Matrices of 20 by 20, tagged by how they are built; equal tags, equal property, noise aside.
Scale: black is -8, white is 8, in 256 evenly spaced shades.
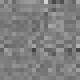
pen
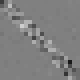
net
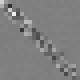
net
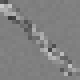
net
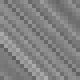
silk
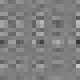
pen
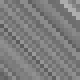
silk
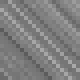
silk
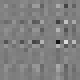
pen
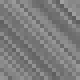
silk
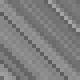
silk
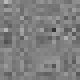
pen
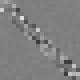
net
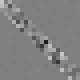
net
